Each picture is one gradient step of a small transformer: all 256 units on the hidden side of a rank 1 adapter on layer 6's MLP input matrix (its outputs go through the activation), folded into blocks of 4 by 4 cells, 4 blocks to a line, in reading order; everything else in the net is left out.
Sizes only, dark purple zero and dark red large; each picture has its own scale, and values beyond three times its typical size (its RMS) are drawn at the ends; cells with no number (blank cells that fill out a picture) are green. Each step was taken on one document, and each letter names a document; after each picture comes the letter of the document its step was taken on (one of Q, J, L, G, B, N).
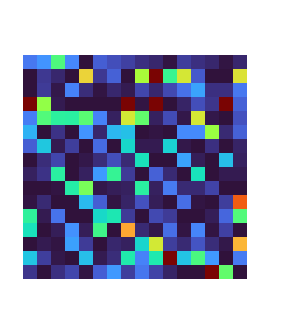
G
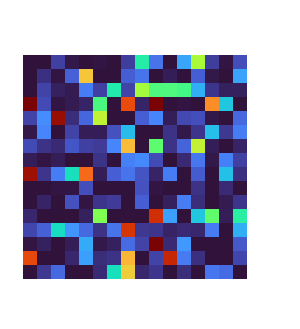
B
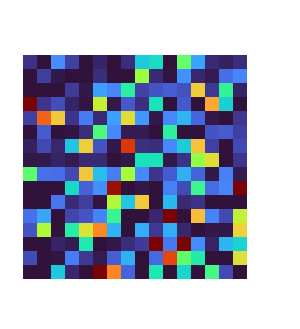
B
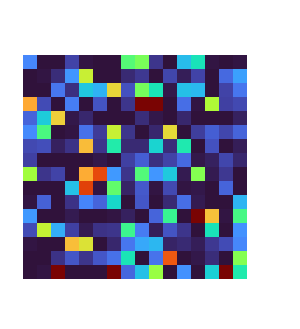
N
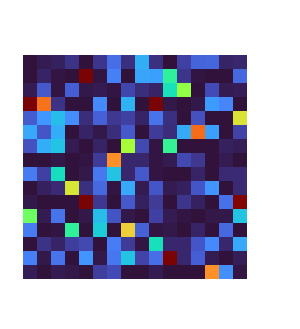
G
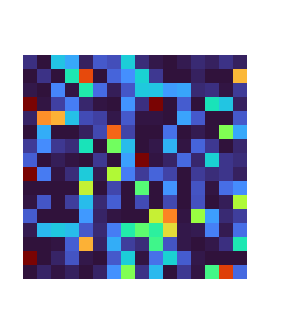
B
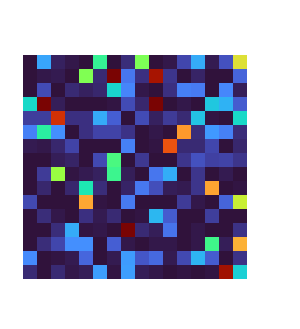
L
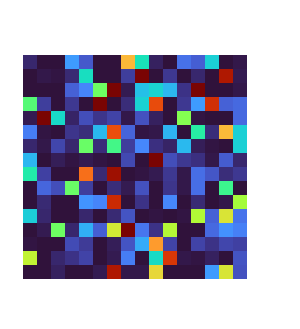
N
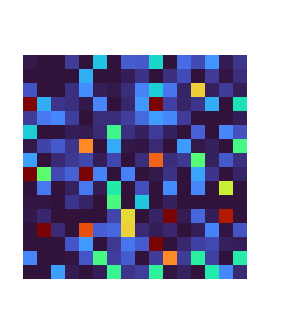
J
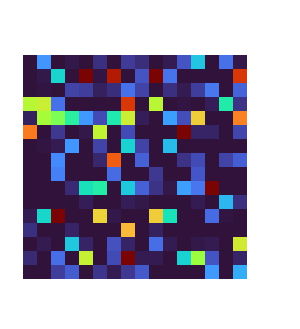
L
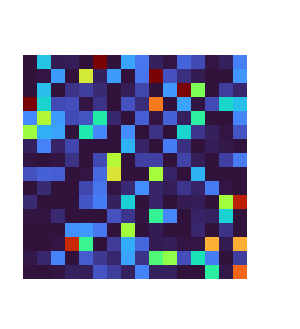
L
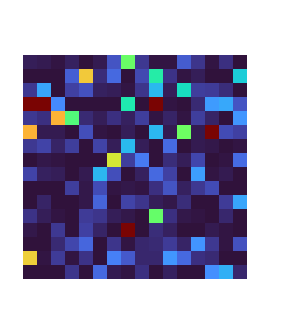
G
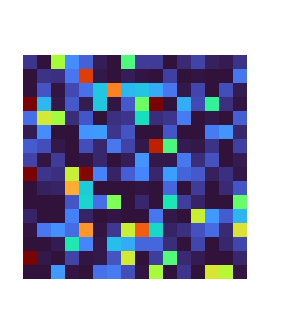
B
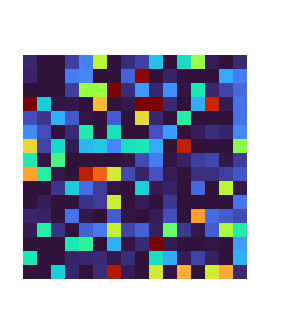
J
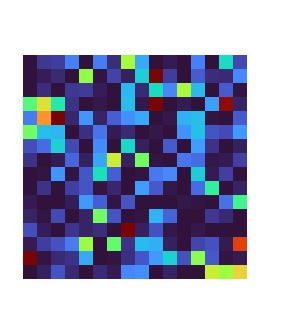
L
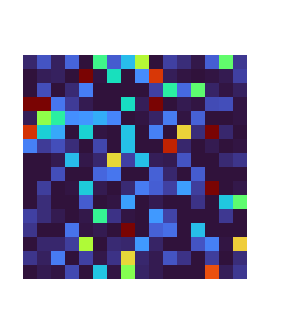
L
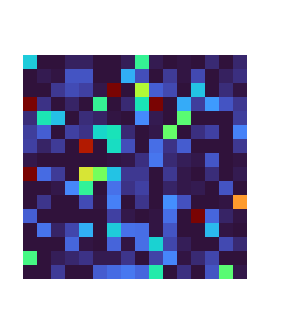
N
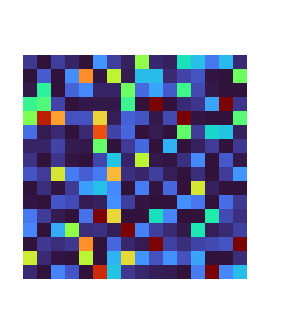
G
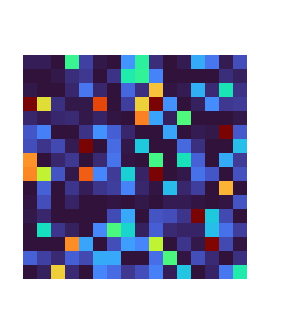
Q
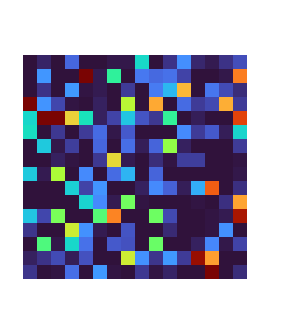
G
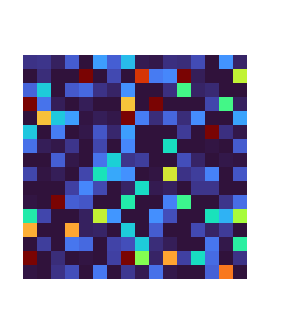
G
